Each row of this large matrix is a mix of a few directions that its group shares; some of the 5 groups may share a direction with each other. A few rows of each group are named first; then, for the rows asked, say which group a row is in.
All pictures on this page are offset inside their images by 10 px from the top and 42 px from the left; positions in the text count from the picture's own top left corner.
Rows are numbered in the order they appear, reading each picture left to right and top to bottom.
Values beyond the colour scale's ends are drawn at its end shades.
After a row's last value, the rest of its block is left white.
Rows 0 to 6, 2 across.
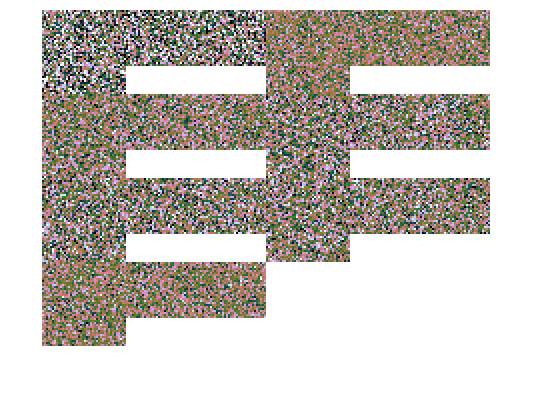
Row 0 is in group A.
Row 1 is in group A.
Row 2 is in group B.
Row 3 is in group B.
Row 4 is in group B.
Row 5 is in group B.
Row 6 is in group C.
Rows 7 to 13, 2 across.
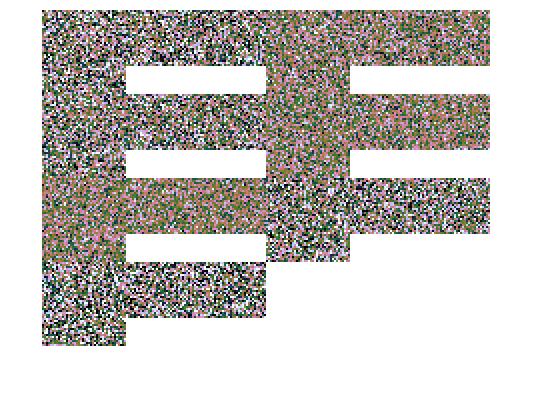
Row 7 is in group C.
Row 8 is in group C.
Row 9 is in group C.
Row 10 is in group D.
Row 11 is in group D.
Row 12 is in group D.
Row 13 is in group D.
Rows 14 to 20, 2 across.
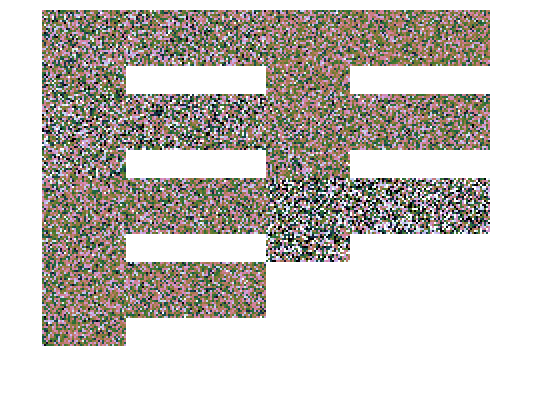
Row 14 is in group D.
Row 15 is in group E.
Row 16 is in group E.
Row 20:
B
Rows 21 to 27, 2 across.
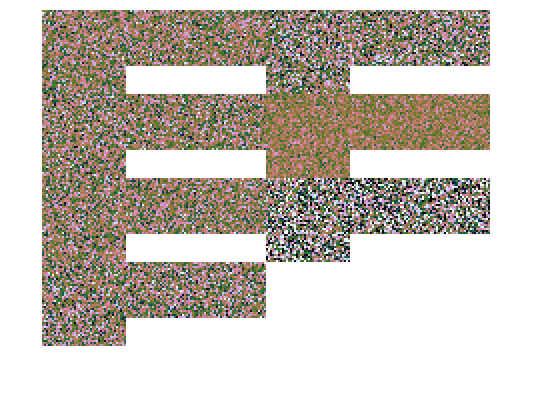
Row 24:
C
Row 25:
B
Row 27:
D
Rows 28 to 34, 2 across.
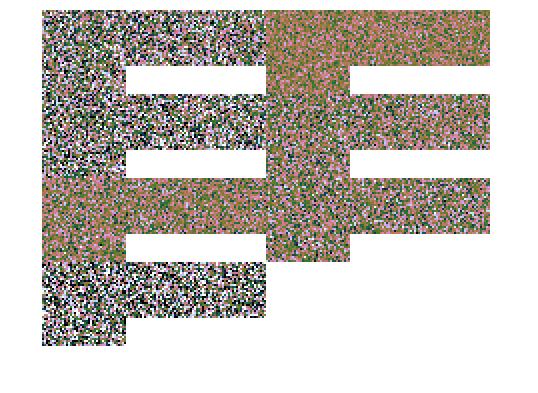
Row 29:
B
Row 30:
C
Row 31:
C
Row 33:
C
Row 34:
D
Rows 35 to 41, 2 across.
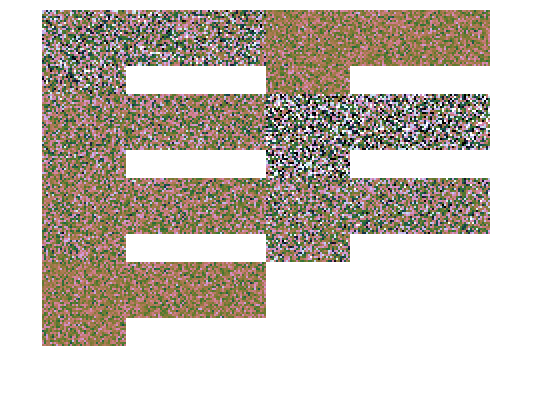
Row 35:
C
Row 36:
A
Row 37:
C
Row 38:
E
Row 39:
A
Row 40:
E
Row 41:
A
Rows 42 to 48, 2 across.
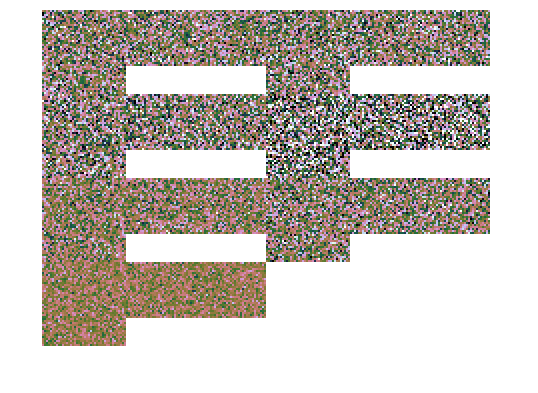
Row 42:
B
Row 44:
D
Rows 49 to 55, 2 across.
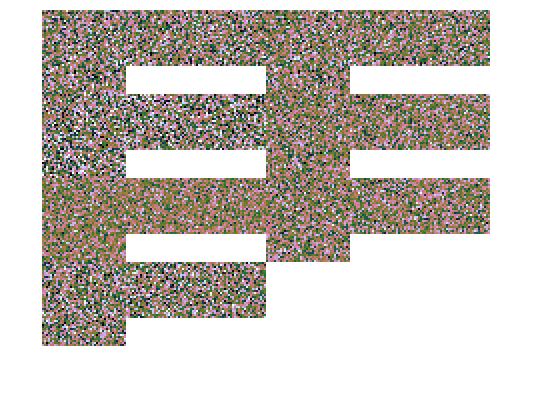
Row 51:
A
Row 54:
B
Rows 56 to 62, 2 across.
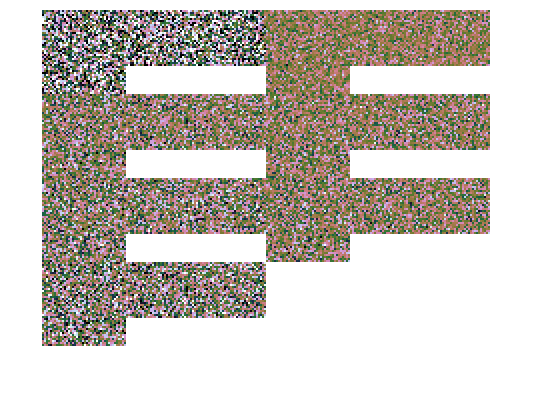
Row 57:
E
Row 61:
A
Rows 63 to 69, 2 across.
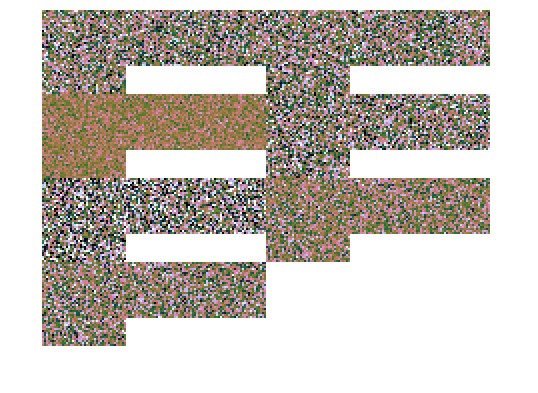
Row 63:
E
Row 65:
E
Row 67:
A
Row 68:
A
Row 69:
A
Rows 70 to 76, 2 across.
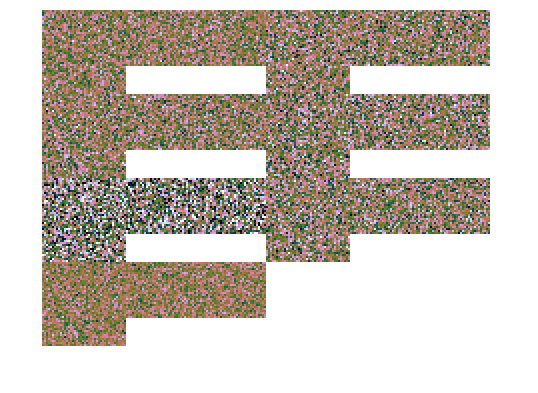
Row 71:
E
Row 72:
A
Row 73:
A
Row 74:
D
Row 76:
A
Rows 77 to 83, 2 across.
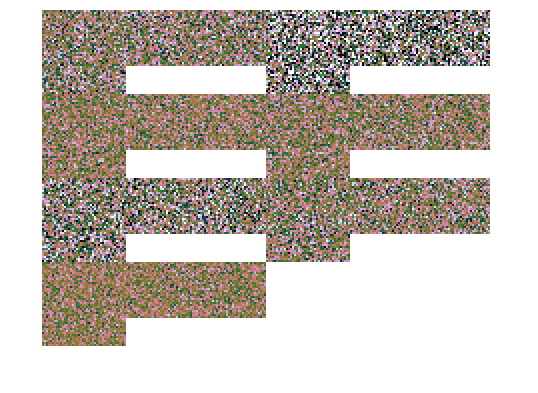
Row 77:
A
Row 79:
B
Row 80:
B
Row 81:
B
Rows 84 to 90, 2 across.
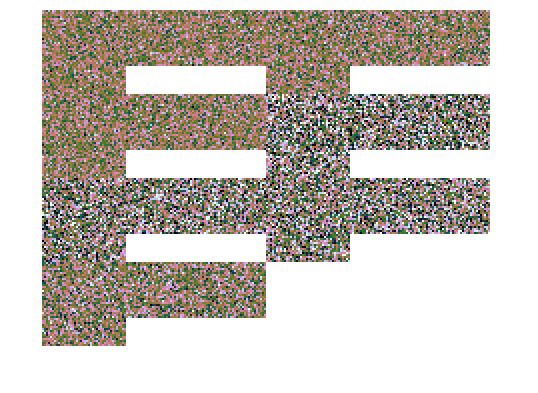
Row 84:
C
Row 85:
D
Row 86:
D
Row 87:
D
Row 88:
E
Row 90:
C
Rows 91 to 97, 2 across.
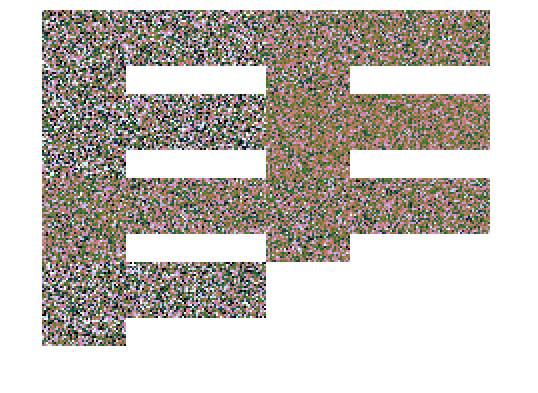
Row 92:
E
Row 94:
A
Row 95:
C
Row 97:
B
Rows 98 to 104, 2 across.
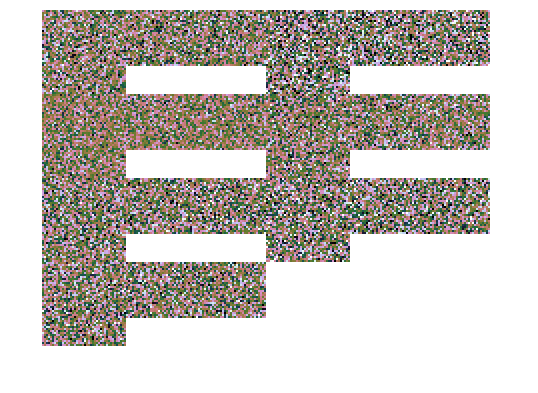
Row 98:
E
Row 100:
A
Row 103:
E
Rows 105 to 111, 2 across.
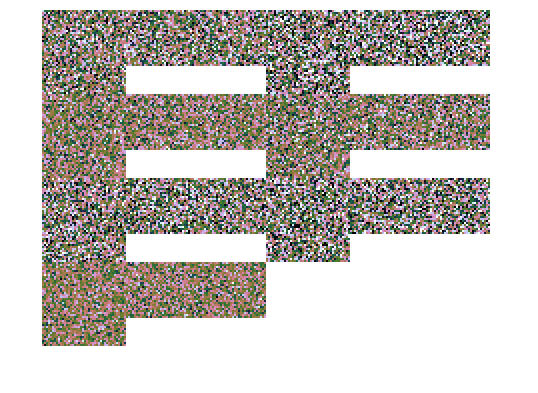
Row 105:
D
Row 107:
C
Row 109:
D
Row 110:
C
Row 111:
B
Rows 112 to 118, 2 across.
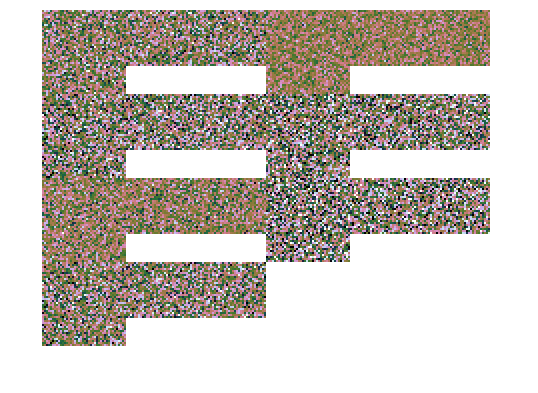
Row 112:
D
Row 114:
E
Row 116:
E
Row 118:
E
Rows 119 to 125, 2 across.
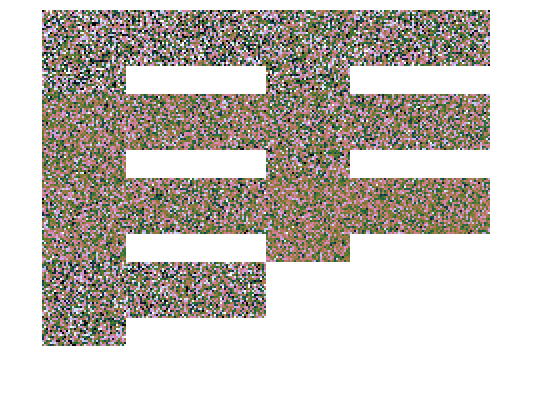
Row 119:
C
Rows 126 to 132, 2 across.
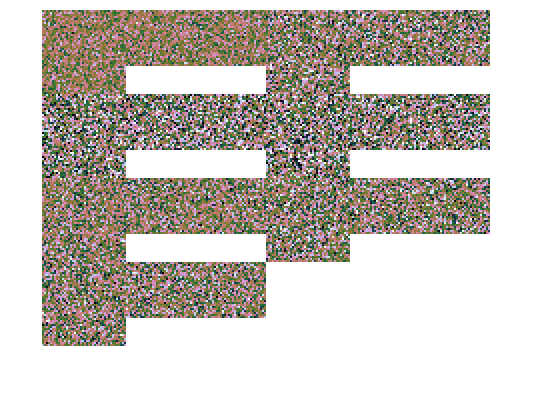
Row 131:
D
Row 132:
D
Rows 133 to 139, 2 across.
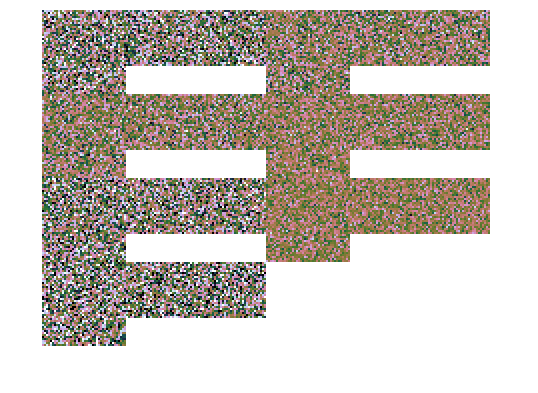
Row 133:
D
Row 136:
C
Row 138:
B
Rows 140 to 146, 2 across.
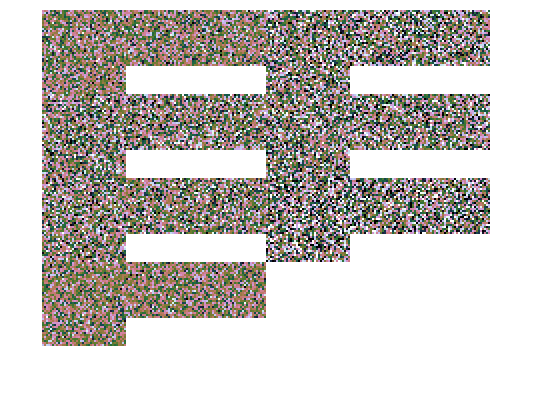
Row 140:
D
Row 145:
C
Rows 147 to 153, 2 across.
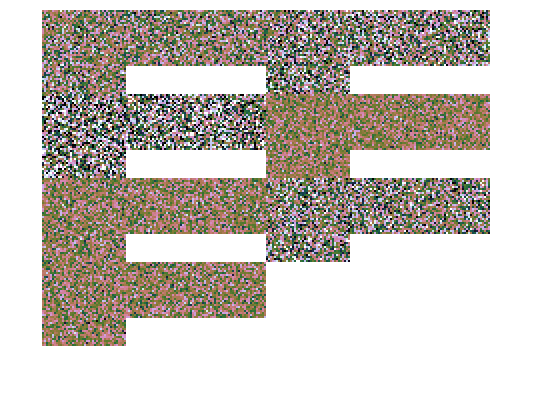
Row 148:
A
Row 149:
B
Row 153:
D
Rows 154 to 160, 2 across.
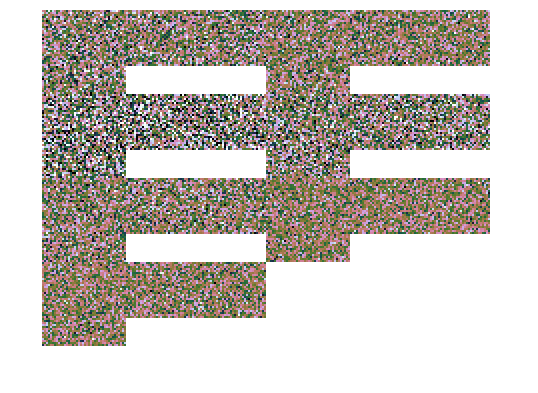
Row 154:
C
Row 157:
D
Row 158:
D
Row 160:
C
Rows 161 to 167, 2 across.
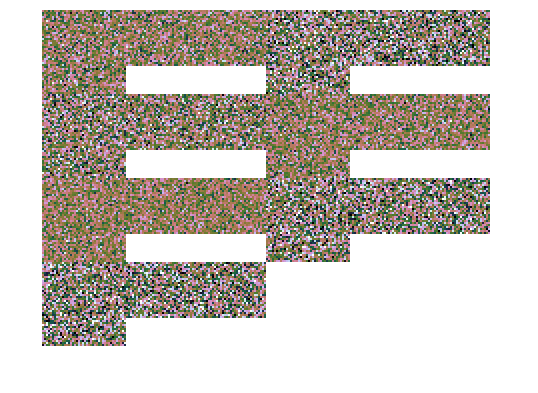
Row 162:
C
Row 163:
E
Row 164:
E
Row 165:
C
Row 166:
D
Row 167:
D
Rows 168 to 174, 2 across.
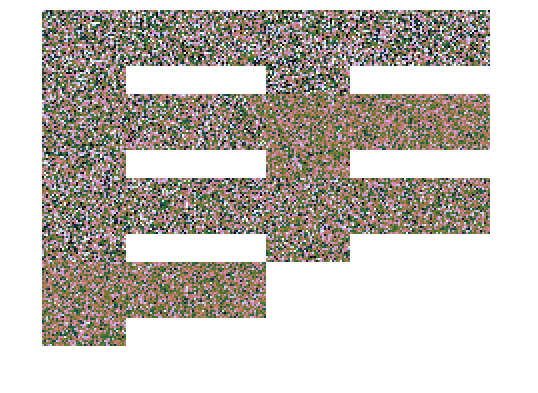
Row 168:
C
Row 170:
B
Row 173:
E
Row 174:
B
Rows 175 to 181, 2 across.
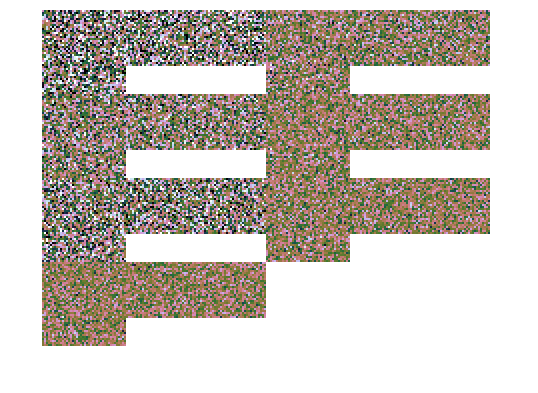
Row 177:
D
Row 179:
C
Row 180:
A
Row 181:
A
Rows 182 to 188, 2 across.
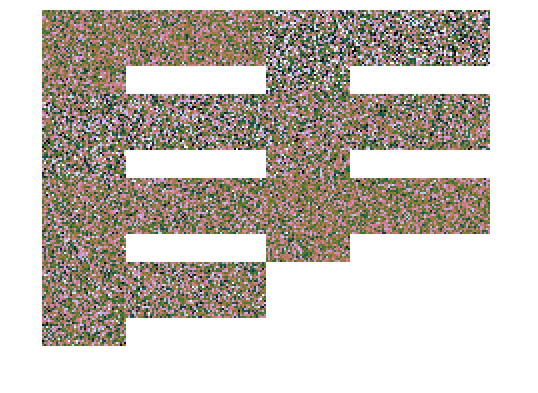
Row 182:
A
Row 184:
B
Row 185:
E
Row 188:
B
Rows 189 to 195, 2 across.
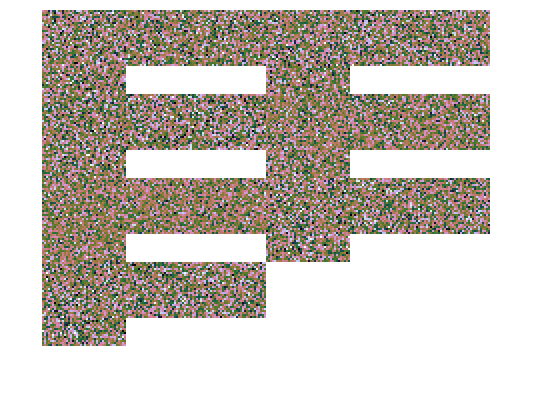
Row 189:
E
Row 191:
D
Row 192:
A
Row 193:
E
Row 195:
A
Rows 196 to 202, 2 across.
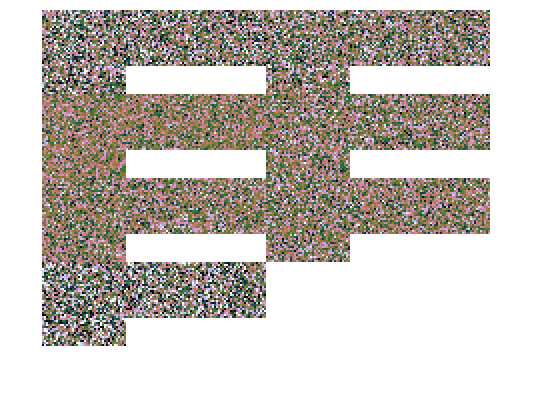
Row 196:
A
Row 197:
B
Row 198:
E
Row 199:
C
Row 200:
C
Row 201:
E
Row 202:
B
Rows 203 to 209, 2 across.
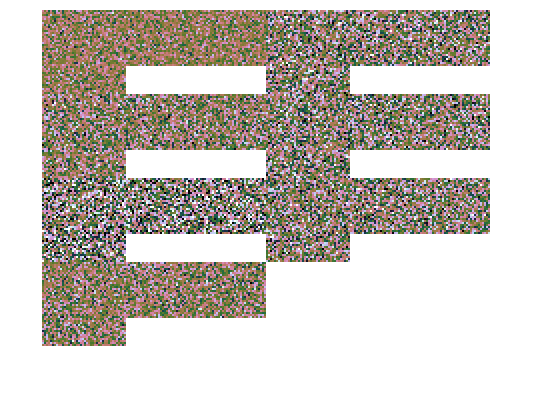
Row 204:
D
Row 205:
D
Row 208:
D
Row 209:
A
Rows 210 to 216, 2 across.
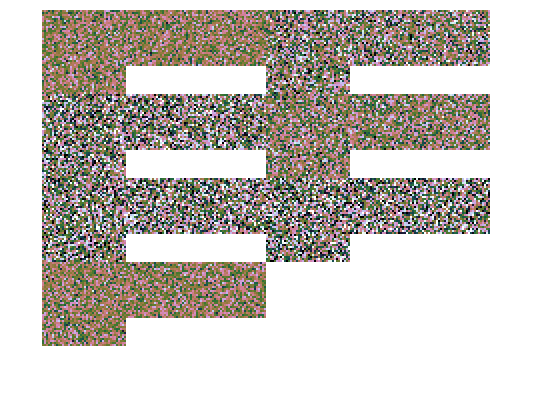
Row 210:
C
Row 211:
A
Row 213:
C
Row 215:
E
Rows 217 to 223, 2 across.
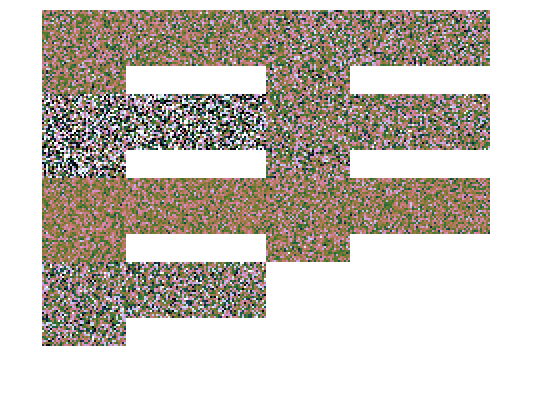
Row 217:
C
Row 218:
C
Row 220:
B
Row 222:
A
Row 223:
B
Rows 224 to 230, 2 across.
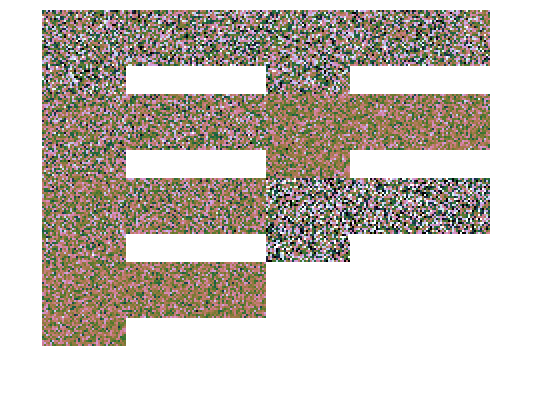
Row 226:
D
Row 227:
E
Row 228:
C
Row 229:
B
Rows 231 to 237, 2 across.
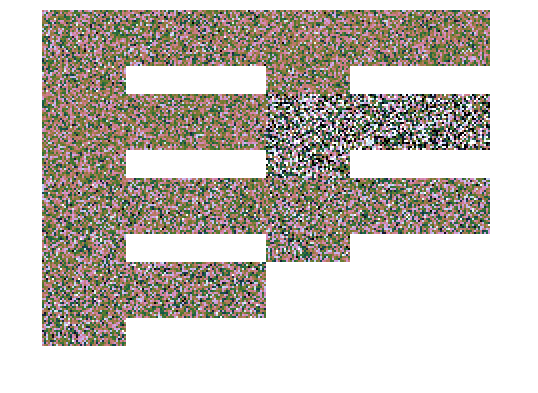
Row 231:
D
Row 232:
C
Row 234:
C
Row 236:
A
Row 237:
A
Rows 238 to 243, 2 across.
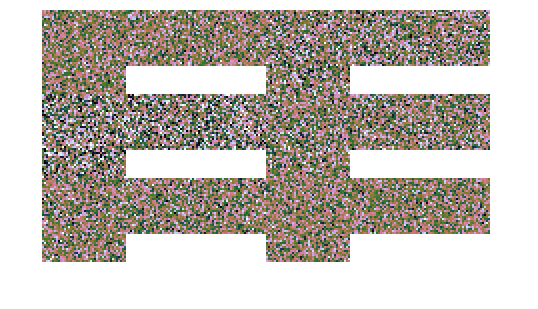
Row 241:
C
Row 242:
E
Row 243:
B
